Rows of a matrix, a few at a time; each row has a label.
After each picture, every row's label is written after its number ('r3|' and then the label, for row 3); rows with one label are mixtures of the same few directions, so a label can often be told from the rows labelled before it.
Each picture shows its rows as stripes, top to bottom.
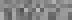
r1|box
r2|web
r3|web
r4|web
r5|web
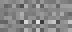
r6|web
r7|web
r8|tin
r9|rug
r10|web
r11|web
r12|web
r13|web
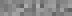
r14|web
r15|web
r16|rug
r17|rug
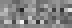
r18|rug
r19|tin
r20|rug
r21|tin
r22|box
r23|web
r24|rug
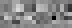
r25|rug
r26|rug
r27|rug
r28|rug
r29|box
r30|rug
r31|tin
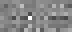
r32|rug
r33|rug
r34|tin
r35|box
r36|box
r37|rug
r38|box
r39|web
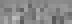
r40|box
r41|box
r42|web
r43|rug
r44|rug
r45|rug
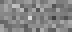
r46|web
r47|rug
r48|web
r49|box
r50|box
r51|tin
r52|box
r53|web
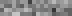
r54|box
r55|web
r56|box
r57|rug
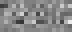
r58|rug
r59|tin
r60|box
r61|web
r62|rug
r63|rug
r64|rug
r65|rug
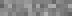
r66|box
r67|web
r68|box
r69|tin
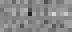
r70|tin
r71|box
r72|box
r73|box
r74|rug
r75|tin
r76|rug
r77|web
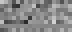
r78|tin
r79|rug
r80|web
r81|rug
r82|box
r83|box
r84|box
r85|tin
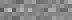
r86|rug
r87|rug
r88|web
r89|web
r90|rug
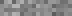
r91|web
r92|rug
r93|box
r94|rug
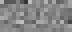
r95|box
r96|tin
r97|tin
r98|web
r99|tin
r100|rug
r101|rug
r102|rug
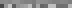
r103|rug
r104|web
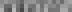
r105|rug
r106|web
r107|web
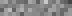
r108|tin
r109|rug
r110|web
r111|rug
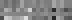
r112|rug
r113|rug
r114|box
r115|tin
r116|box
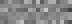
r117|web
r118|rug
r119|tin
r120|tin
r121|tin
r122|rug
